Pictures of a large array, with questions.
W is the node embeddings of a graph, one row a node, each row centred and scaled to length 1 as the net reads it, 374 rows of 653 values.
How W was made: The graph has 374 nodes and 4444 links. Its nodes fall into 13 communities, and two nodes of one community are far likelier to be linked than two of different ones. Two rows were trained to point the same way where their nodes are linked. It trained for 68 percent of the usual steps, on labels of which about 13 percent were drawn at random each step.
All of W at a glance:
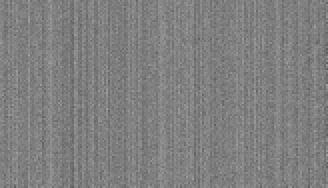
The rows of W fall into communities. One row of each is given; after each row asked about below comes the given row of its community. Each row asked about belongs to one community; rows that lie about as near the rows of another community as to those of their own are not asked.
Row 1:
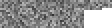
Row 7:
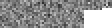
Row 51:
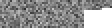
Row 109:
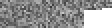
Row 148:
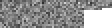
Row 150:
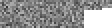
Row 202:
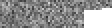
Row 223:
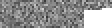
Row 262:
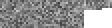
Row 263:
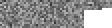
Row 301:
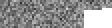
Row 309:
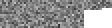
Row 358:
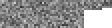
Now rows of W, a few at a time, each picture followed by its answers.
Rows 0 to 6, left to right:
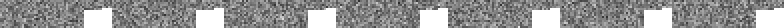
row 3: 148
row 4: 202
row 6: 148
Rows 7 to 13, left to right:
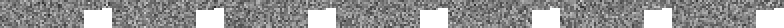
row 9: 202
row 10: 358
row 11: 7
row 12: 358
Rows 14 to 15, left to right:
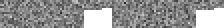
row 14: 309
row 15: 150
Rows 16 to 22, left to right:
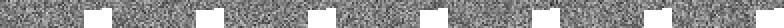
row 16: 51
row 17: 202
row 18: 7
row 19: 263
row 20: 309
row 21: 1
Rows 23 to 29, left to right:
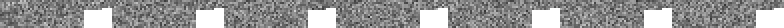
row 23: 202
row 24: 109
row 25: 263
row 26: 7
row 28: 148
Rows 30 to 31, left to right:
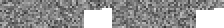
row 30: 262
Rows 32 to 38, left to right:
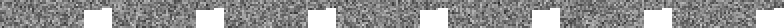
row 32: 1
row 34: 51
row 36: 1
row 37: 301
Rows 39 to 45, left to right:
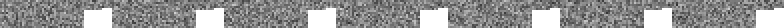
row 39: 109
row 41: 7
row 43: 263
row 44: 358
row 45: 309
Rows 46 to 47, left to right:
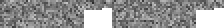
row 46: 51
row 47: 51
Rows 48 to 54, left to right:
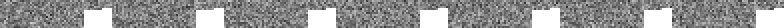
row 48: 301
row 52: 150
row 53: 262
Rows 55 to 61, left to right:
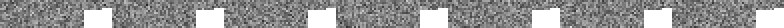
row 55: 262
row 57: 1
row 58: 51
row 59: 109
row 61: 309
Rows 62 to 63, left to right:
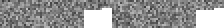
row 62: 202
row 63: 309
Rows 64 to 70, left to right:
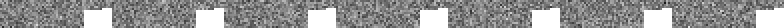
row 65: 301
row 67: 223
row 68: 148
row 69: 301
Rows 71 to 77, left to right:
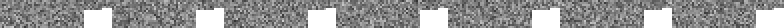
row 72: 301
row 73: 202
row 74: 51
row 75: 1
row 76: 202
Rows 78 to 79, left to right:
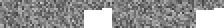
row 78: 309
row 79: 51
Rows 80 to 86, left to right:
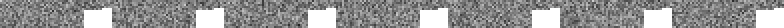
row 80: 150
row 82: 150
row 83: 109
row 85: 202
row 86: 309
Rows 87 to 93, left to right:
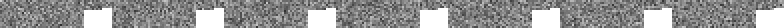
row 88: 301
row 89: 301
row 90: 301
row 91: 109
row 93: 1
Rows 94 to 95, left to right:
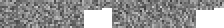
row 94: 309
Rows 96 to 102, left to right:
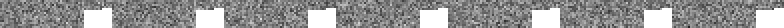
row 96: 301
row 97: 301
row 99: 202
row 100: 150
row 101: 358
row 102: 109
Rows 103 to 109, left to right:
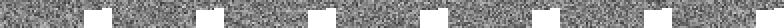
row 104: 223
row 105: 109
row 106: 263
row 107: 150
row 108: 262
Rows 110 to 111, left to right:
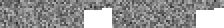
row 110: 1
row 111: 309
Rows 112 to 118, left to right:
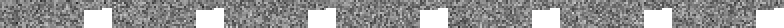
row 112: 301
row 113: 358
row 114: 358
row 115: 150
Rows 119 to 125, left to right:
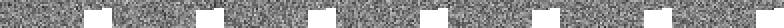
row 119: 1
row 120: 263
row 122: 301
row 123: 358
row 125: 262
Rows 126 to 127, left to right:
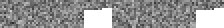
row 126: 109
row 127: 109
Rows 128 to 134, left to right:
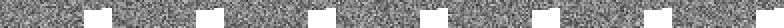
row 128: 51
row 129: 109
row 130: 150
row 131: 358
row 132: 1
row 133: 202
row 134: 223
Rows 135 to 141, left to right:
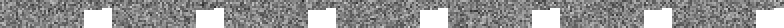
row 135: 301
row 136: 148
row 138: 7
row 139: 301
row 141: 150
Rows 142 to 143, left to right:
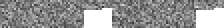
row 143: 262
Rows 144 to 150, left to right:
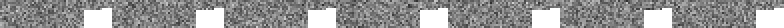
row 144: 223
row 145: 301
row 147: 309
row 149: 109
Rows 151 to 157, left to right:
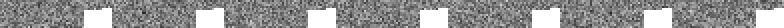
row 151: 150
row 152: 202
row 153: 148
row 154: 309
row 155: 150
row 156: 109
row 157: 202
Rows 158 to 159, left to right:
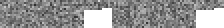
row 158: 263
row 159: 309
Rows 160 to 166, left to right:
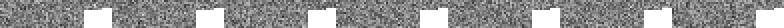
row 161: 262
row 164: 263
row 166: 309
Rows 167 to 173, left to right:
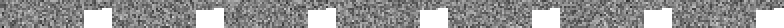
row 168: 51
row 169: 309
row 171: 202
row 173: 202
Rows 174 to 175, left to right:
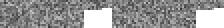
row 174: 262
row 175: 358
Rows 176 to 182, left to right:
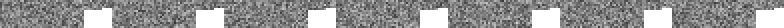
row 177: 263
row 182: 309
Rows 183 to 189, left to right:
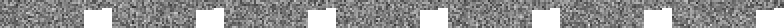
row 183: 309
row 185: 301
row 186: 263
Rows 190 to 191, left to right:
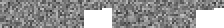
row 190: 223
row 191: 223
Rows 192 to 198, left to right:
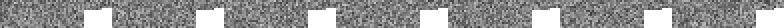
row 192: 1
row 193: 109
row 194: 202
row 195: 109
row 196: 262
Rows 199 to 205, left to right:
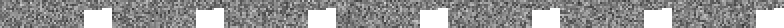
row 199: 223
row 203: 223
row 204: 109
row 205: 51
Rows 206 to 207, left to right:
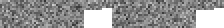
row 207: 223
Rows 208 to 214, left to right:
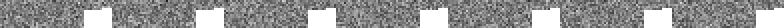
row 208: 7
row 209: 7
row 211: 223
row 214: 51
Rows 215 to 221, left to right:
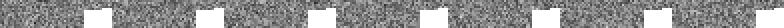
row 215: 358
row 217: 51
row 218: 7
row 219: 262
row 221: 109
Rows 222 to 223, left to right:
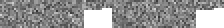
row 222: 51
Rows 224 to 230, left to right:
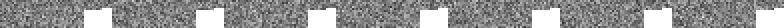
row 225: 109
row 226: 148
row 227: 223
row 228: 202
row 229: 51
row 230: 51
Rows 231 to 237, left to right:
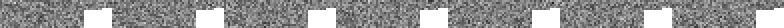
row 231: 223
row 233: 309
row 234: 309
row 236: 7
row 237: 263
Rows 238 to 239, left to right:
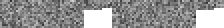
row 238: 148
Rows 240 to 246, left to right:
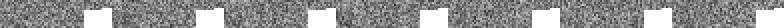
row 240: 1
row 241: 309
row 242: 51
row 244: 262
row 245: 358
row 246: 301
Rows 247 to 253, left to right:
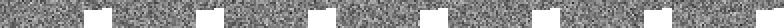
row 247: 301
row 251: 309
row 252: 150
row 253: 358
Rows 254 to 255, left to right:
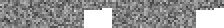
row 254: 109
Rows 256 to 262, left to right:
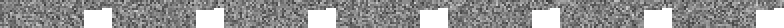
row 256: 202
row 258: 109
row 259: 148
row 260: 202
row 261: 150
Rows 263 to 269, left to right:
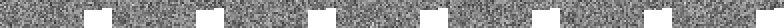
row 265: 51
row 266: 7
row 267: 301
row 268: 309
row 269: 263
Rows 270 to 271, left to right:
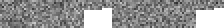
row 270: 1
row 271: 109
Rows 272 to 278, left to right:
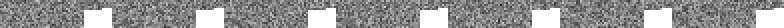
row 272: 148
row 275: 301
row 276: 51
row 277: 358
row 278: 202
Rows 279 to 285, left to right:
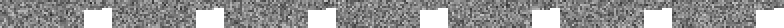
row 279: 1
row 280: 7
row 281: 202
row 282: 262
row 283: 51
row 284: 202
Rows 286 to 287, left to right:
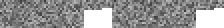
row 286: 309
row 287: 109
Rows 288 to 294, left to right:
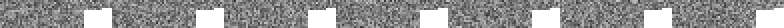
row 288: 262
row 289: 309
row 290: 109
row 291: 109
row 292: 1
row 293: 223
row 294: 223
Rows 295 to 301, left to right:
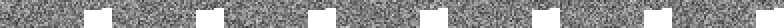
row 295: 202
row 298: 7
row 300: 223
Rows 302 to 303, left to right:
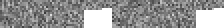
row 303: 358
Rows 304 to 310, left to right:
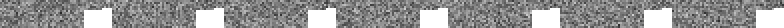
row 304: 262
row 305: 309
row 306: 309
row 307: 150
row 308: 51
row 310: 358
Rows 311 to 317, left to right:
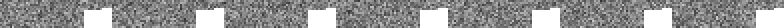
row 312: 148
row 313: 223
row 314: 202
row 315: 263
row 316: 262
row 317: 262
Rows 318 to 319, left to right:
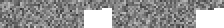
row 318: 202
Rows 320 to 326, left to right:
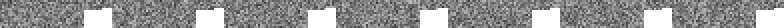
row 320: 1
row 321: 148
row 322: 7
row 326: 262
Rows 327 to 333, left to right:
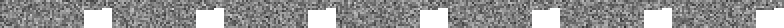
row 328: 150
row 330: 309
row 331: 51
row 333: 109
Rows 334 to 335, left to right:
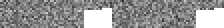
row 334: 109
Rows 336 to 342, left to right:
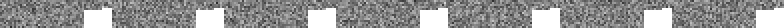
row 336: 51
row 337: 262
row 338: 358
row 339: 51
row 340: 51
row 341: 262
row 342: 202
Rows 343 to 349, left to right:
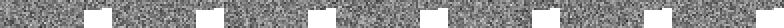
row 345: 301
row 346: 358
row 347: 358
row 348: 301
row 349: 7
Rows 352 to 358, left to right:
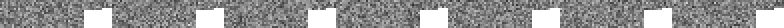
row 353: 109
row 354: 262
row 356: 202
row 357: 109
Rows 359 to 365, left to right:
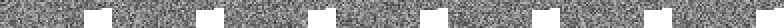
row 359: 148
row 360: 150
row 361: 7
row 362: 1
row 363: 309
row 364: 301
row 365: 223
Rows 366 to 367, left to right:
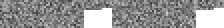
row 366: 202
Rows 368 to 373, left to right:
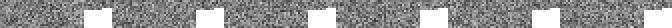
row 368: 263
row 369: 223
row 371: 148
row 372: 358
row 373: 263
